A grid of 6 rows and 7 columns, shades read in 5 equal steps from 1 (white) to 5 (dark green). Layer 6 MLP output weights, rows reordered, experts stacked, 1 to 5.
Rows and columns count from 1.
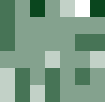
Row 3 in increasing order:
3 3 3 3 4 4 4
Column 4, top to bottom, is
3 3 3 2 4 4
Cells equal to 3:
23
